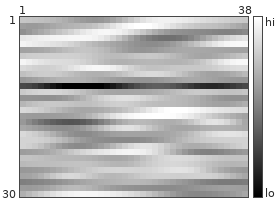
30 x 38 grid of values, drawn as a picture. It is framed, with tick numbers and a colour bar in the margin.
Odd lines: row 12. Average level on the scale: 70%. Histogram: skewed, a long tail of low values. Grain: streaks across.
